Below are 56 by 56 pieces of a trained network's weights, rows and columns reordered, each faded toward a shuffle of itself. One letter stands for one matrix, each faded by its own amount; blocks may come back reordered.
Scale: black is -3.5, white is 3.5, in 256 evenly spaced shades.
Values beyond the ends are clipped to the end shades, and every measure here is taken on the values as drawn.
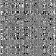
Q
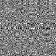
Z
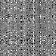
Q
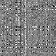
Q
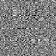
Z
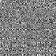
Z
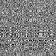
Z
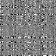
Q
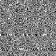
Z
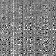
Q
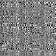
Q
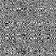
Z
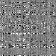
Q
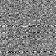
Z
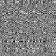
Z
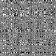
Q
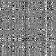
Q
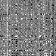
Q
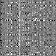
Q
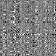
Q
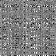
Q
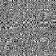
Z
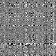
Q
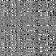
Q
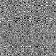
Z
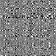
Q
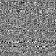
Z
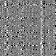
Q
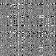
Q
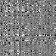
Q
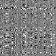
Q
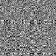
Z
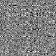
Z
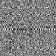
Z
